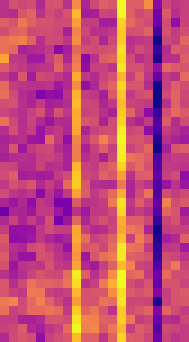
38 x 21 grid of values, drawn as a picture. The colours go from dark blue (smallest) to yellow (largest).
The ninth with the highest average is the bottom middle. Columns 9, 14 and 18 differ from the columns beside them. The grain runs up and down. No overall slope runs across the table. Overall the values sit about 50% of the way up the scale.
